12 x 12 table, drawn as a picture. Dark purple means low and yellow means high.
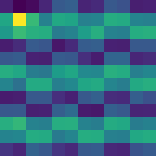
Odd patch: rougher, in the top left. Slope: none. Stripes: horizontal, repeating 3 times. Roughest part: top left.
